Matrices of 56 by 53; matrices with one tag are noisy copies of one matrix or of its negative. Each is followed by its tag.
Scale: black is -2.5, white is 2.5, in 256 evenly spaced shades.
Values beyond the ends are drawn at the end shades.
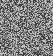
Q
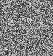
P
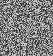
P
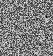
Q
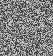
P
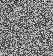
Q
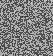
Q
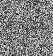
P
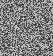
Q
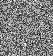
P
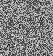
P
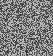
P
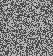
P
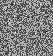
P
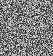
P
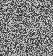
P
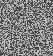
Q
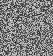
P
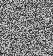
Q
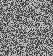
P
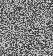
Q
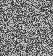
P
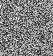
Q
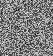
Q
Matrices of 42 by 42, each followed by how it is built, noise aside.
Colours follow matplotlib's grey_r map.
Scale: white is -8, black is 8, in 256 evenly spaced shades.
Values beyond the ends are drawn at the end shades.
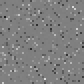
sparse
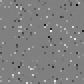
sparse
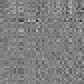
low rank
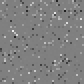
sparse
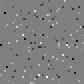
sparse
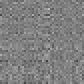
low rank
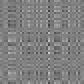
low rank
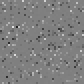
sparse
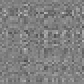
low rank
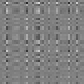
low rank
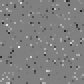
sparse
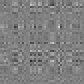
low rank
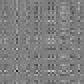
low rank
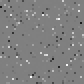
sparse
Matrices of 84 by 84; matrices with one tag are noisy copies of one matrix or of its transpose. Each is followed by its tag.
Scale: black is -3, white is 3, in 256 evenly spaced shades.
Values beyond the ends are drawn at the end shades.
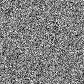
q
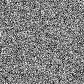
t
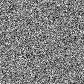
q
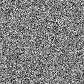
q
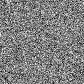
t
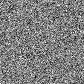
q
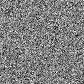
q
